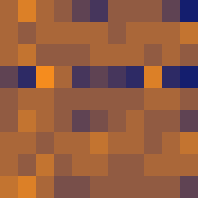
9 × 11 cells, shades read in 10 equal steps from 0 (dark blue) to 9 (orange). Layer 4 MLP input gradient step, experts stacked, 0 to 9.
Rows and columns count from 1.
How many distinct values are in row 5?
2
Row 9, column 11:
3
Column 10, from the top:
3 6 6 1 6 5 6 6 5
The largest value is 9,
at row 4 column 3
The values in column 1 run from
3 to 7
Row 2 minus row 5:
1 -1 0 1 1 1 0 1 0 0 2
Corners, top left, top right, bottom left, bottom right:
6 0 7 3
